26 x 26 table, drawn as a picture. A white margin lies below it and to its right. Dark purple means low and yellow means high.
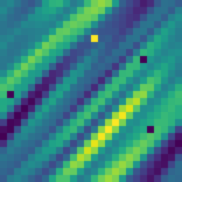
Four lone cells stand out: one far higher and three far lower than their neighbours. The top left is the calmest part. Streaks slant up to the right. No overall slope runs across the table.
